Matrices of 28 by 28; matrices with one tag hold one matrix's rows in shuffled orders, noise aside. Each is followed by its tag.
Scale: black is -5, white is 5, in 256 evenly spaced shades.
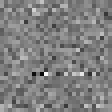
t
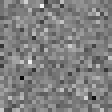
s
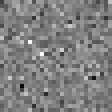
s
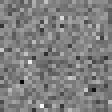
s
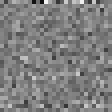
t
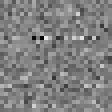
t
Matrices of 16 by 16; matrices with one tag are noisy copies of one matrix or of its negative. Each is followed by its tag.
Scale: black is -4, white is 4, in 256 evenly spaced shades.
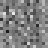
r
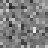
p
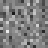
r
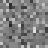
p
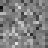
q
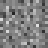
r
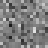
p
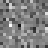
p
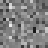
p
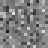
r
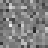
p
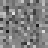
r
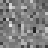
p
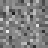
r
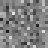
r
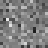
p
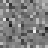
p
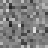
p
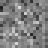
q
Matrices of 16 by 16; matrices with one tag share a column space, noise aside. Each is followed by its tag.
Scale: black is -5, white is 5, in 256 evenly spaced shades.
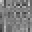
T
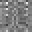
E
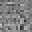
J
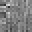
T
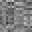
E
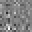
J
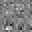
J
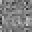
E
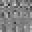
T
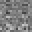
J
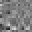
J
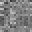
E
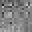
T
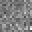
J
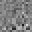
J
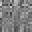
T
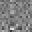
J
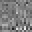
J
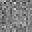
E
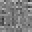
E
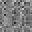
E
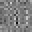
E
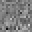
J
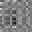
E
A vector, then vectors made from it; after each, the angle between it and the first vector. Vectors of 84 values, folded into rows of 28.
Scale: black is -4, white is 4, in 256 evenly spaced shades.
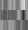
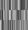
partly opposed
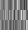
partly opposed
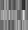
nearly opposite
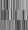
partly aligned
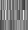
partly opposed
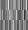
orthogonal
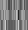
partly opposed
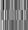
orthogonal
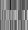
partly opposed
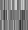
partly aligned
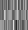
orthogonal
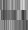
nearly parallel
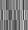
orthogonal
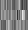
partly opposed
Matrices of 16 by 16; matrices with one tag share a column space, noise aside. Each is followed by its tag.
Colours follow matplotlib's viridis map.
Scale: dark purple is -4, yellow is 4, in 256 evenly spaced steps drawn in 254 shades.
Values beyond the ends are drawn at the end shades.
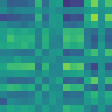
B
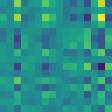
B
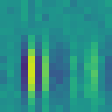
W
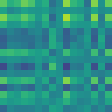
B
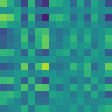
B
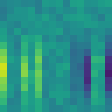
W
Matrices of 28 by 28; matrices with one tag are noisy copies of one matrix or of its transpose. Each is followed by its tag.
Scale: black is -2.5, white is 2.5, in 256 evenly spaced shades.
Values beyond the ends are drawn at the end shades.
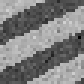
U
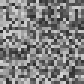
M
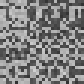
M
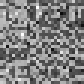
M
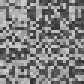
M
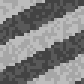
U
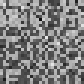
M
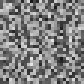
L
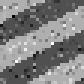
U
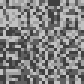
M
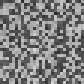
L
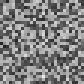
L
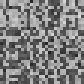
M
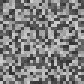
L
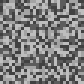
L
